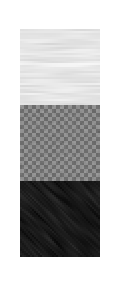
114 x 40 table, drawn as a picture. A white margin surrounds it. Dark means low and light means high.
The table splits into 3 rows of 1 panel. Panel 1,1: very high, streaked across, faint in contrast. Panel 2,1: middling, checkered. Panel 3,1: very low, slanting down to the right, faint in contrast.
